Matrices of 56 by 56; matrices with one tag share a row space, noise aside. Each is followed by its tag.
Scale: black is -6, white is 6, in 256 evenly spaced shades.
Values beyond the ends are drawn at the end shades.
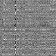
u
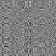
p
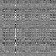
u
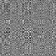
p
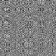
p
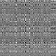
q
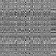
q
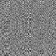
p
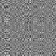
p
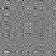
p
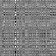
u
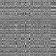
q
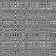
u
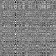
u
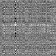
u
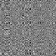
p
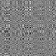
p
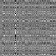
u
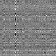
u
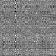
u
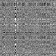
u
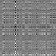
u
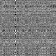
u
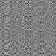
p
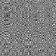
p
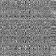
q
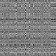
q
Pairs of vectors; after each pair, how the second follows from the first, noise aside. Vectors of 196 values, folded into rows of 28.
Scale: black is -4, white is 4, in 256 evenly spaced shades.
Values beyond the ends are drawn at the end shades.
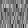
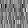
shuffled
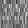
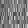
shuffled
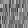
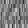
shuffled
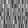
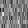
shuffled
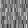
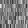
shuffled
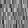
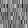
shuffled
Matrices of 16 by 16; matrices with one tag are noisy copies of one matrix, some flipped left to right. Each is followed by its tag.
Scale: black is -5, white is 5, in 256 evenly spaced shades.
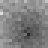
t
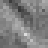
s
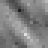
s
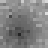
t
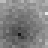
t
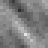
s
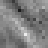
s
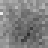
t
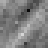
s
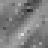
s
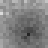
t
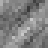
s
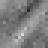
s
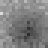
t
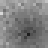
t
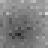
t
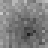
t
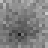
t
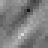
s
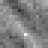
s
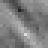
s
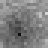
t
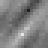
s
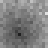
t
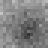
t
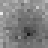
t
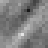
s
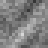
s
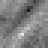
s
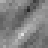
s
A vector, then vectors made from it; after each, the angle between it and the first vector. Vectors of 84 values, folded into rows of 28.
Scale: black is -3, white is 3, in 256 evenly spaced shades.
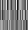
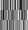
orthogonal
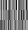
nearly opposite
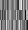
partly aligned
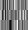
orthogonal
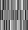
partly aligned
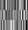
partly aligned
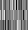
partly opposed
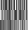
partly opposed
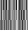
nearly opposite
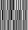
orthogonal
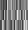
partly opposed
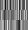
orthogonal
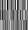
nearly parallel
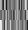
orthogonal
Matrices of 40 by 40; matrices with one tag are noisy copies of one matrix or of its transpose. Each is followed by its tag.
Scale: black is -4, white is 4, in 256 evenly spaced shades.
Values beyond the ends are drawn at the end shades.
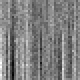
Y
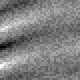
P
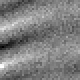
P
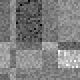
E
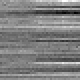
Y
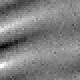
P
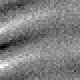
P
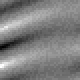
P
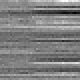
Y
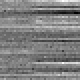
Y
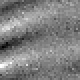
P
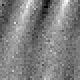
P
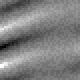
P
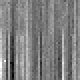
Y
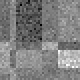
E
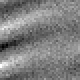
P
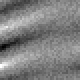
P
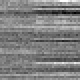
Y
